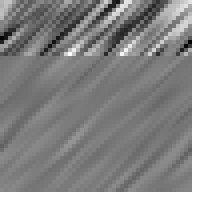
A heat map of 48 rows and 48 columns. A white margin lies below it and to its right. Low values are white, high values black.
Ninth with the lowest average: top right. Ninth with the highest average: top left. Mirror symmetry: none. Seam: horizontal, 30% of the way down, the bottom part calmer. Grain: diagonal, up to the right. Histogram: heavy tails on both sides.
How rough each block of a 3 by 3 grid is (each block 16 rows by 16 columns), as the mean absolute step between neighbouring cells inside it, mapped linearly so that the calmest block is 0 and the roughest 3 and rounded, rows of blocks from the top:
232 | 000 | 000
